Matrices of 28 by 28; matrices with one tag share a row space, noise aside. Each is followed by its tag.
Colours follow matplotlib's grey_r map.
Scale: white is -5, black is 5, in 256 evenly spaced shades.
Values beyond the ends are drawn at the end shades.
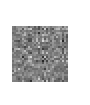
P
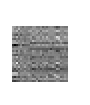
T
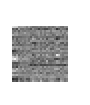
T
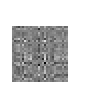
P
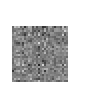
P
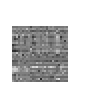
T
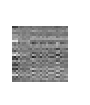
T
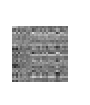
T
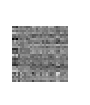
T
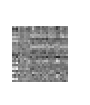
T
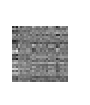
T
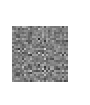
P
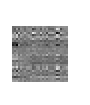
T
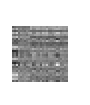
T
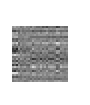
T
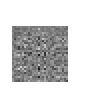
P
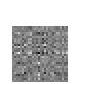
P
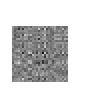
P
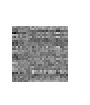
T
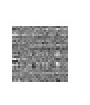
T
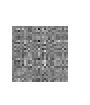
P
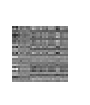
T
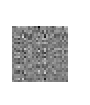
P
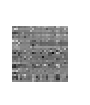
T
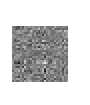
P
